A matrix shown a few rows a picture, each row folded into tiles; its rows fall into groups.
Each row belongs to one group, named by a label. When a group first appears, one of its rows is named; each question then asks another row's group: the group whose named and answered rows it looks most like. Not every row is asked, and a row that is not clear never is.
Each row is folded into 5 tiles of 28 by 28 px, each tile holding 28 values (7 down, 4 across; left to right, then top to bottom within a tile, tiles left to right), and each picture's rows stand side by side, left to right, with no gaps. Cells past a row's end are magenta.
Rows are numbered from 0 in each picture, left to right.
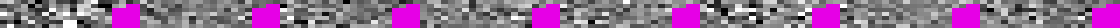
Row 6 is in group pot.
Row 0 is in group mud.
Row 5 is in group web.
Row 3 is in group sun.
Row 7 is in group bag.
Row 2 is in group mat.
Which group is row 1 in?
bag
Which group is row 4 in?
pot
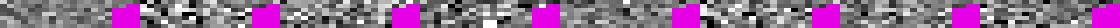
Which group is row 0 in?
bag
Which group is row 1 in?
web
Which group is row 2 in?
sun
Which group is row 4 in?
pot
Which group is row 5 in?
web
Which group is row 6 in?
web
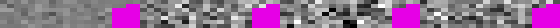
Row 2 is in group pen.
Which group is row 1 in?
sun
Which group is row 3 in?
sun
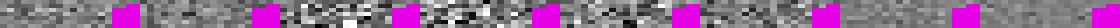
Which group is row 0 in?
web
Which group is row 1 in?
web
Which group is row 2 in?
mud
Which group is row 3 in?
mat
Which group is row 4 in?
pen
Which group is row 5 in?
pen
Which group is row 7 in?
web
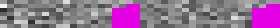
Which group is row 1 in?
sun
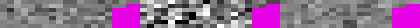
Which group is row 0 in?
bag
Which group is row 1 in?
mat
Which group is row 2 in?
pen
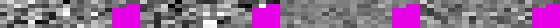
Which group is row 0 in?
mat
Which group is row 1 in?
mud
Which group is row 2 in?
pen
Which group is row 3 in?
bag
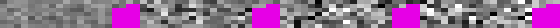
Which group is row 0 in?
sun
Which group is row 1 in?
bag
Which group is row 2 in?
mud
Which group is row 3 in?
web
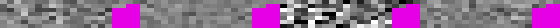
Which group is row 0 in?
bag
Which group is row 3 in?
sun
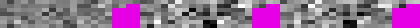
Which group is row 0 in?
pen
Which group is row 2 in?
pen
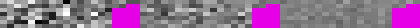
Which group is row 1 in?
web
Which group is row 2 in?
sun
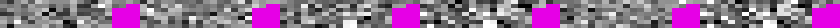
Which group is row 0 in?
pen
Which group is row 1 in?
web
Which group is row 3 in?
mud
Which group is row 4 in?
pot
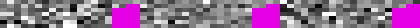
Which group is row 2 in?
bag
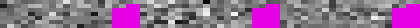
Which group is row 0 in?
pot
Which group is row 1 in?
mat
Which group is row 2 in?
sun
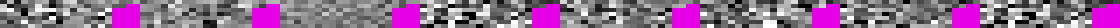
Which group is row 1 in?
pen
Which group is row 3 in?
mat
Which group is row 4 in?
bag
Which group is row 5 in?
mud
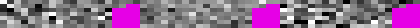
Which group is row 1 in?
pot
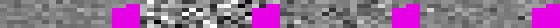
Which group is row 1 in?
mud
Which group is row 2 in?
pen
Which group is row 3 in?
web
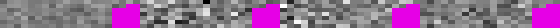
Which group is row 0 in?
sun
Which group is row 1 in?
mat
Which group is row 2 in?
pot
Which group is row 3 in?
pen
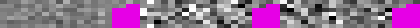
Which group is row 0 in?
sun
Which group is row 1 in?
mud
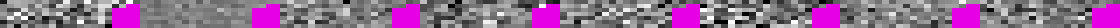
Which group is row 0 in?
sun
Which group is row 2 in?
mat
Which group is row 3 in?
mud
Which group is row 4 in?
mud
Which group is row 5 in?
mat
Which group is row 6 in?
pot
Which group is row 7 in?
bag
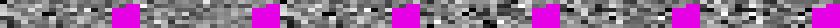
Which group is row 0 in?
web
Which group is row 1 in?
pot
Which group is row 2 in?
web
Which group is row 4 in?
bag
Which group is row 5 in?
bag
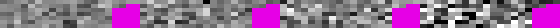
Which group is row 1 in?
mat
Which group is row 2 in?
web
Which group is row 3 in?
mat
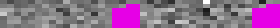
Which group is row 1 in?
pot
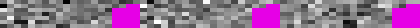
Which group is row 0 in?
mat
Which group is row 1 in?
pot
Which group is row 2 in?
pen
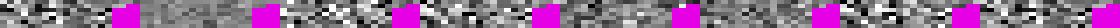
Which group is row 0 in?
bag
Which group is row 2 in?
mud
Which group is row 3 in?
web
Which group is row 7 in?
bag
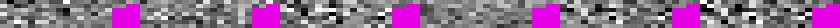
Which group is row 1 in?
sun
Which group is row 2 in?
web
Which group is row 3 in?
pot
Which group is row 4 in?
bag
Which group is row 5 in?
bag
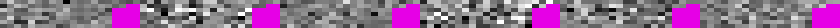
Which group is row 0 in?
mat
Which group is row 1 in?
web
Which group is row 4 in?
bag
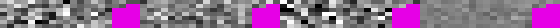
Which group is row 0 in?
mat
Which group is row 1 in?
sun
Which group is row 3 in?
sun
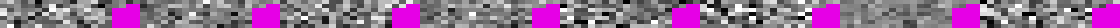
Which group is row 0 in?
mud
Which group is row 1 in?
pot
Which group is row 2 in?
sun
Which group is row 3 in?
pot
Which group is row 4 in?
mat
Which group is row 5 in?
web
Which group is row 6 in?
pen
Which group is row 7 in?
web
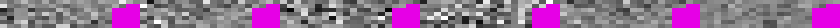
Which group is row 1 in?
pot
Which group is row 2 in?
bag
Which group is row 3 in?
sun
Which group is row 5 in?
pen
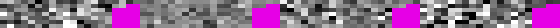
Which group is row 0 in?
mud
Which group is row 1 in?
pen
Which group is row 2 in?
bag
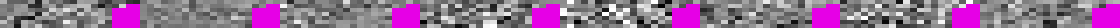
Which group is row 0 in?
mud
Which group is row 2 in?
pot
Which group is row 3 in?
mud
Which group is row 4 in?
mud
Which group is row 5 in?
pot
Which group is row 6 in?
sun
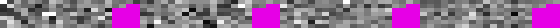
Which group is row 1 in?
pen
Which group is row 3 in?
pot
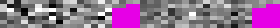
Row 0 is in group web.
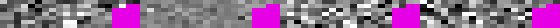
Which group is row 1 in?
web
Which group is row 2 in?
mud
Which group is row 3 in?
bag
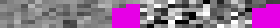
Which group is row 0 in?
pen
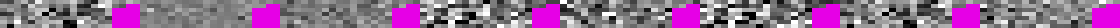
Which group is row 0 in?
pen
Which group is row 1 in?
web
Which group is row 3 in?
mat
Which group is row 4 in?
bag
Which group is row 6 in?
pen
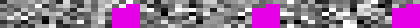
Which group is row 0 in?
sun
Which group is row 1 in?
web
